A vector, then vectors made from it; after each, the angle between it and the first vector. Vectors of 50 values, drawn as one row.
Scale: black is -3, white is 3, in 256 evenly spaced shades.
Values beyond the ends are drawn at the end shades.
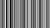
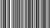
nearly opposite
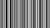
nearly parallel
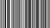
nearly opposite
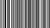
nearly opposite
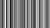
nearly parallel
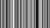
orthogonal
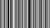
orthogonal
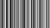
nearly parallel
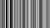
nearly parallel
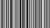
partly aligned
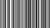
nearly opposite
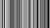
orthogonal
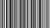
nearly parallel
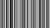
nearly parallel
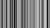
partly aligned
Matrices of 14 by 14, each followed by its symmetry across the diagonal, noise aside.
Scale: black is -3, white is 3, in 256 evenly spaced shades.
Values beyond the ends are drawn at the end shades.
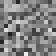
neither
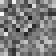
symmetric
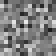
antisymmetric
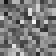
neither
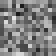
antisymmetric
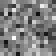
antisymmetric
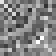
symmetric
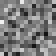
symmetric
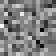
neither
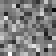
antisymmetric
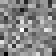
neither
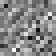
symmetric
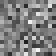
neither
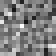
antisymmetric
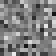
antisymmetric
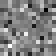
antisymmetric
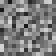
symmetric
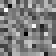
antisymmetric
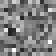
neither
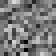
neither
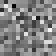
neither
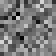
symmetric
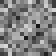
symmetric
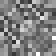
symmetric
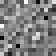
symmetric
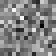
neither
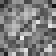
symmetric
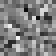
antisymmetric
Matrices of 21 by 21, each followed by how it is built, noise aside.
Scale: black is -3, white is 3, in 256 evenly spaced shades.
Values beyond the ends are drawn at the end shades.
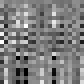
low rank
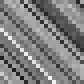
Toeplitz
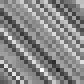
Toeplitz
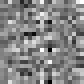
low rank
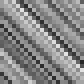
Toeplitz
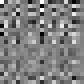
low rank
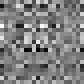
low rank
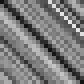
Toeplitz
